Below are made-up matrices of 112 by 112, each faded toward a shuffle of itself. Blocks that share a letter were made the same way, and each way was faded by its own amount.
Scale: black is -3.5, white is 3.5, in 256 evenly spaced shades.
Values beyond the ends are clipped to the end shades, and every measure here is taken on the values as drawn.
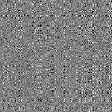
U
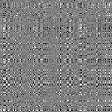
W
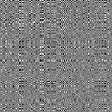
W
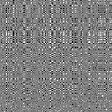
W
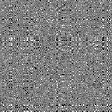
U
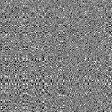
U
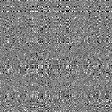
U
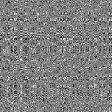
U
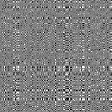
W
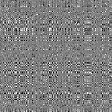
W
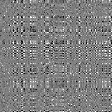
W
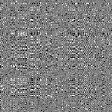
U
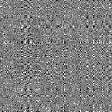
U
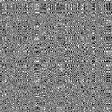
U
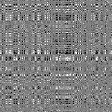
W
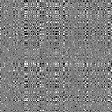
W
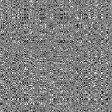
U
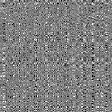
U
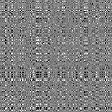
W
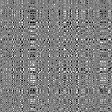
W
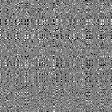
U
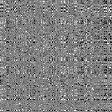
U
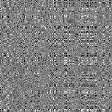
U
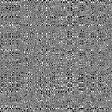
U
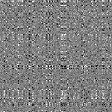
U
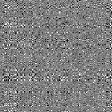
U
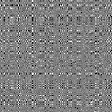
W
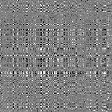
W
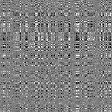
W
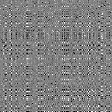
W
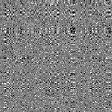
U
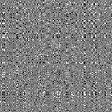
U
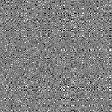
U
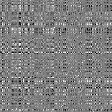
W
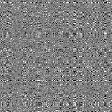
U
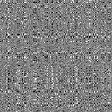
U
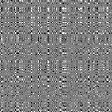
W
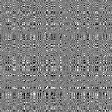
W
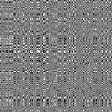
W
